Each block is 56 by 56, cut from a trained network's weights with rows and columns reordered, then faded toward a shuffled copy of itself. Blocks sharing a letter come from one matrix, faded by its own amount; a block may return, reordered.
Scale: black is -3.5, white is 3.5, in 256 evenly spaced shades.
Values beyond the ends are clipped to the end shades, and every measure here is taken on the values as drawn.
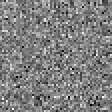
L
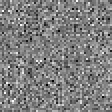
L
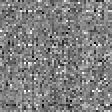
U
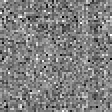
U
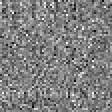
L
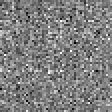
L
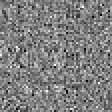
L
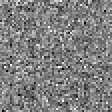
L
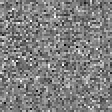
L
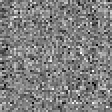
L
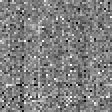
U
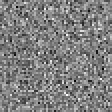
L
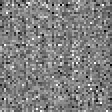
U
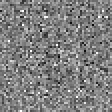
L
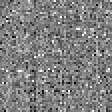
U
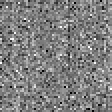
U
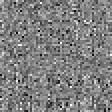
U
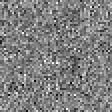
L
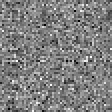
L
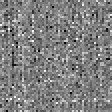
U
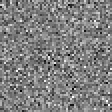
L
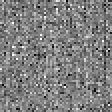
U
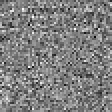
L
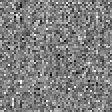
L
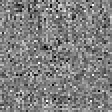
L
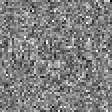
L
